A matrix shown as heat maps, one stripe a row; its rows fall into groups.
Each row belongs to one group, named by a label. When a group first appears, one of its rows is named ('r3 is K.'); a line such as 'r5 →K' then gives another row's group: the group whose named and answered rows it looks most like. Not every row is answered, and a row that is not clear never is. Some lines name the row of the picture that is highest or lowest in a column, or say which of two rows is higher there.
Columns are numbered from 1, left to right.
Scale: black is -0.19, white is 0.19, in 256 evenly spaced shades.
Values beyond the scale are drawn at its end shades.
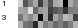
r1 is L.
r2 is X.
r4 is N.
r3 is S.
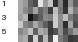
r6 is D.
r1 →N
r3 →D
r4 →L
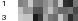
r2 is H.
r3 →H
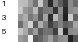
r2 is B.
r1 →X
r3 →L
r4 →X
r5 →B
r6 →H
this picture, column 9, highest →5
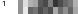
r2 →D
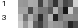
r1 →B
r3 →B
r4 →H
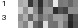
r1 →D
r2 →B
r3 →D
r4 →H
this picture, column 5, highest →3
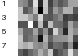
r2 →S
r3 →X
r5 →L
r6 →S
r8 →N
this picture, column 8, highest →5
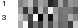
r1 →X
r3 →S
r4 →D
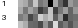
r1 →L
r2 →B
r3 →N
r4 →D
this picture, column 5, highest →3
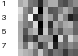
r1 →D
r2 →S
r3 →H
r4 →S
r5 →S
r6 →N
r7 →B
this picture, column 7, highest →7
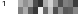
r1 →H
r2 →N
